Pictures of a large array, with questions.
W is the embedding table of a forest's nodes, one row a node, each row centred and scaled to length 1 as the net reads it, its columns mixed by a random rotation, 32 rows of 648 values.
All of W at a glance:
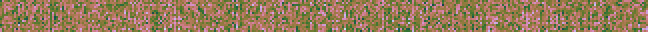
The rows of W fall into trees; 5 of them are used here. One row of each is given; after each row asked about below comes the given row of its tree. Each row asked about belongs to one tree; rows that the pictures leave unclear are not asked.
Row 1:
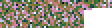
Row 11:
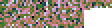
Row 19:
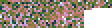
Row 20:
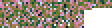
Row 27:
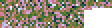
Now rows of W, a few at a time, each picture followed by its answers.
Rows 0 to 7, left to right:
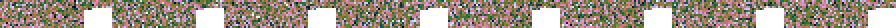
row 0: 27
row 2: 19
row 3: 20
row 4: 27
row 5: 27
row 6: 11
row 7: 20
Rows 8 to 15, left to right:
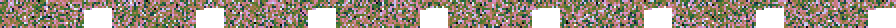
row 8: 11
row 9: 20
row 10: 1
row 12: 1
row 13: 1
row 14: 27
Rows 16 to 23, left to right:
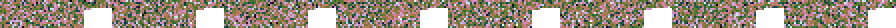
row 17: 19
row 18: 19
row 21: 1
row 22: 19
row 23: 19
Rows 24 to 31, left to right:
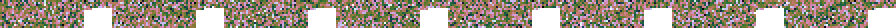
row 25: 27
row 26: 1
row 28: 1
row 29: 1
